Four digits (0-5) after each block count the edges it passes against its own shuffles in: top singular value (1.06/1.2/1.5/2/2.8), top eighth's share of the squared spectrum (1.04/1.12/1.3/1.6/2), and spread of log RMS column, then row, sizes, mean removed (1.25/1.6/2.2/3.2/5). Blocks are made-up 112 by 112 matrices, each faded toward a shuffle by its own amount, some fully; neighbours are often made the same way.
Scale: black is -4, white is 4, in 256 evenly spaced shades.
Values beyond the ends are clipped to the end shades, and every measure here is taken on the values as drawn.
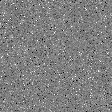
0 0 0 0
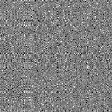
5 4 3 2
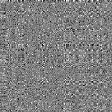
5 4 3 3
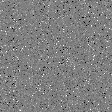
1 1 1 0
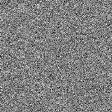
3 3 1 1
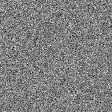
2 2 0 0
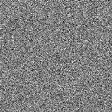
3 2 1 1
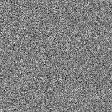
3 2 1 1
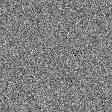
0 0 0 0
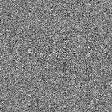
3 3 1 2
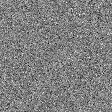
0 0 0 0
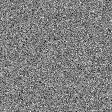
0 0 0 0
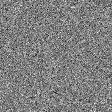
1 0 0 0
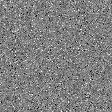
0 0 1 0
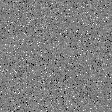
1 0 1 0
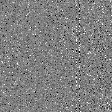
2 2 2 0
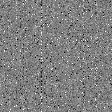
2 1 2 0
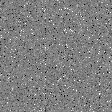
1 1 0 0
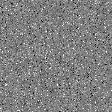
1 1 2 0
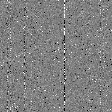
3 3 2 0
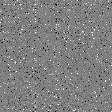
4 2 1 1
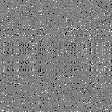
5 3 2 2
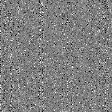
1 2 3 0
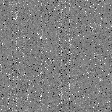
2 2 2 0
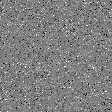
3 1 0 0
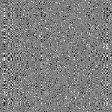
5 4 3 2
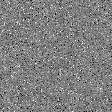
3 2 0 0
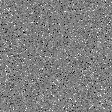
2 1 0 0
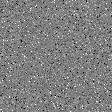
2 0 0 0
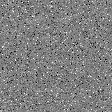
2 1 0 0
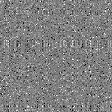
4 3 2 1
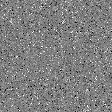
2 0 0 0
